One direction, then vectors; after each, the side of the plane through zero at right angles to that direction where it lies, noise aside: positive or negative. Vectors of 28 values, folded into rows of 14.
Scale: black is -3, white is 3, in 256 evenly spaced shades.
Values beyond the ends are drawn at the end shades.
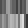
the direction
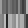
positive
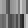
negative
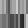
negative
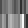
positive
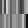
positive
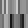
negative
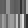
positive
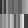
positive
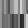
negative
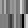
negative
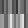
positive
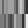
negative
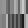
negative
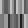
negative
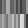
positive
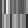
positive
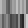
negative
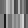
positive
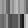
negative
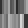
positive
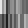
negative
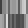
negative
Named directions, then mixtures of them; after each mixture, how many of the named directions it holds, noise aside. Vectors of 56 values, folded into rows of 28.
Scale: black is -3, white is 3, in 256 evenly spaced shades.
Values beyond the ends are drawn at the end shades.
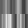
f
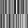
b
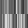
two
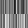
two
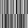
two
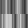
one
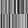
one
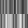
two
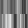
one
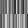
two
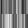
two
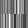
two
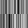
two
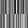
one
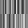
one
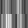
one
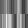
one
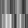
one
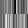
two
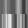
one
